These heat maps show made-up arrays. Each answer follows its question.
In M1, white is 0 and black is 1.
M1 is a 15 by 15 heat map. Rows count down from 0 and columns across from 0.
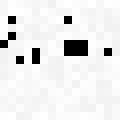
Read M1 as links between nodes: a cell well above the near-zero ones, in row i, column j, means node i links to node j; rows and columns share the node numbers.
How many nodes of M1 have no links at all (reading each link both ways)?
4
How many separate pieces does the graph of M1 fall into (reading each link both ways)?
5
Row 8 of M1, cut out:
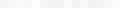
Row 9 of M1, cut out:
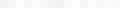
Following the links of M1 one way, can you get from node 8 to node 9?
no
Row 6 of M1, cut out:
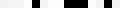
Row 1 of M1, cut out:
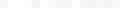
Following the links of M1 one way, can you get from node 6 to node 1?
yes
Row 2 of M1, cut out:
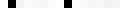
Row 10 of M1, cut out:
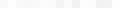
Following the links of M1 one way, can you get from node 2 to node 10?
no
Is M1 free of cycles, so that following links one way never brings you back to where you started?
yes
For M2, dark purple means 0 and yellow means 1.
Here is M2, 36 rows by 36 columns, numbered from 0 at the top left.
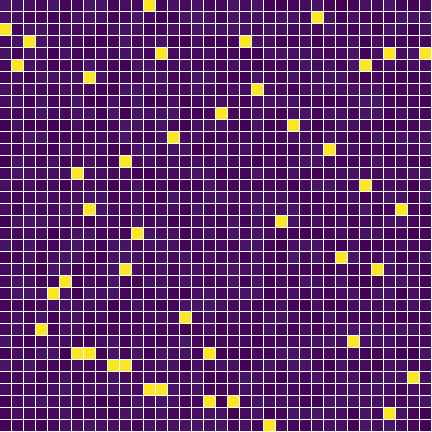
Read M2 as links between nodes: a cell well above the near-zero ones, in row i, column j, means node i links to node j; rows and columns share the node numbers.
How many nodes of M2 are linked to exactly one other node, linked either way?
1
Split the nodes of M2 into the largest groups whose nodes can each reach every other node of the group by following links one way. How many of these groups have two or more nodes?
4
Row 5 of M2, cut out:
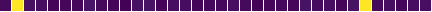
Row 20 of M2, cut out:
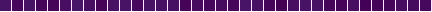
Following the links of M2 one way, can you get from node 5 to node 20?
yes
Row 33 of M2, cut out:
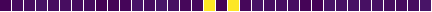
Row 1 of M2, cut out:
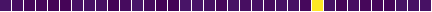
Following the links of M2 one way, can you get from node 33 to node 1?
no
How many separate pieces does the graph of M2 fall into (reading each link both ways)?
5
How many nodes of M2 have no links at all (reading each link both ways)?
3
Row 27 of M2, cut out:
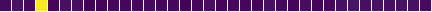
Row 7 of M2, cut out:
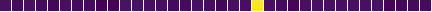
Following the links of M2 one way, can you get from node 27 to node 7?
no
